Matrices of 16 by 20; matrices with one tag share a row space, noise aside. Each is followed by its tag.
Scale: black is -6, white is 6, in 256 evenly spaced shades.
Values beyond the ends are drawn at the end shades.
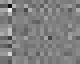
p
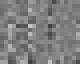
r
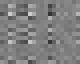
r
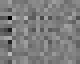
p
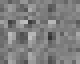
r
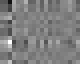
p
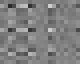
r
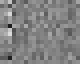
p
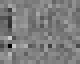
p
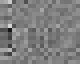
p
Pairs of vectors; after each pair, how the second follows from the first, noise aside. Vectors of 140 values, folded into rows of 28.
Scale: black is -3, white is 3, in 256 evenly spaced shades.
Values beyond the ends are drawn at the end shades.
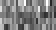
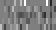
partly zeroed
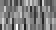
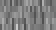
shrunk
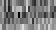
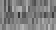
shrunk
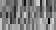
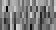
reversed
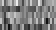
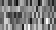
negated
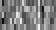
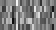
reversed
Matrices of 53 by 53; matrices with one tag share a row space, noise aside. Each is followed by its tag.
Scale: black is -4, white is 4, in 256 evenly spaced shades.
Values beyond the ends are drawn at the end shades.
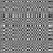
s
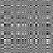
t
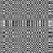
s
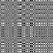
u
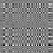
s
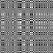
u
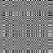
s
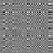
s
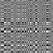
t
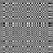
s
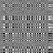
s
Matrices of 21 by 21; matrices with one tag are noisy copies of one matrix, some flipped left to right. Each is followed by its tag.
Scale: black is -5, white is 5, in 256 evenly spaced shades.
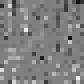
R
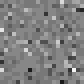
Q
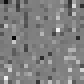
R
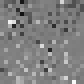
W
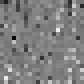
R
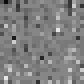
R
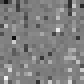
R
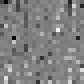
R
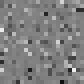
Q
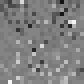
W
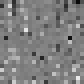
R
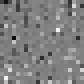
R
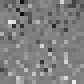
W
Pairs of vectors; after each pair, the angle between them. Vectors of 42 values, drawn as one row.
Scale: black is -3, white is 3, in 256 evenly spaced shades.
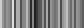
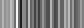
partly aligned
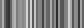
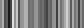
partly aligned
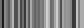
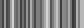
nearly parallel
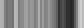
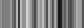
partly aligned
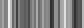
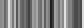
nearly parallel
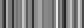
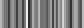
partly opposed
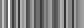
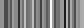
partly aligned
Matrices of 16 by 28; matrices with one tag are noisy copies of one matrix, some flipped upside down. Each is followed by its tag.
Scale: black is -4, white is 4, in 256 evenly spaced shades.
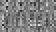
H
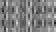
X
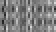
X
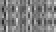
X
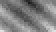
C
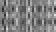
X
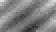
C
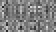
H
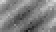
C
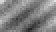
C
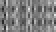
X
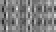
X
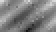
C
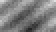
C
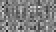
H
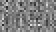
H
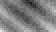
C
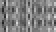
X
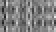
X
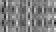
X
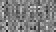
H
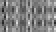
X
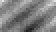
C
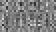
H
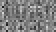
H
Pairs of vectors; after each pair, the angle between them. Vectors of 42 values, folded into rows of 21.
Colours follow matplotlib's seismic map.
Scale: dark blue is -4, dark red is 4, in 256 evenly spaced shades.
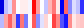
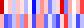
nearly opposite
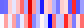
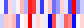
nearly parallel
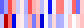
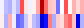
orthogonal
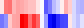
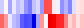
nearly opposite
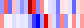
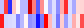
nearly parallel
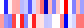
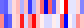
nearly parallel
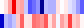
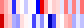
partly opposed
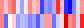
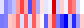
partly opposed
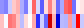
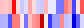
orthogonal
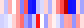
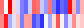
partly opposed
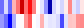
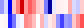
nearly parallel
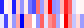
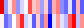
partly opposed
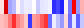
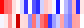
partly aligned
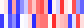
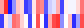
orthogonal
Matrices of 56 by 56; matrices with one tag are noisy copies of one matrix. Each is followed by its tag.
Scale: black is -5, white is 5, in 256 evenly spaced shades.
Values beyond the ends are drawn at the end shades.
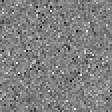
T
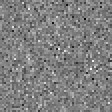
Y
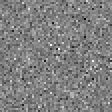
Y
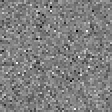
T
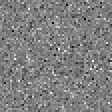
Y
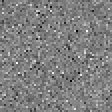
T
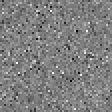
T
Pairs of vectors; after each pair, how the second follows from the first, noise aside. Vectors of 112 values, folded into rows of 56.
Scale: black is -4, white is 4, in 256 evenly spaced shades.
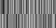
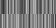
sign-scrambled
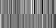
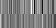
copied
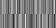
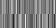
copied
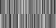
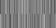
shrunk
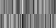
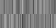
shrunk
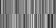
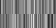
copied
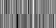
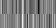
reversed
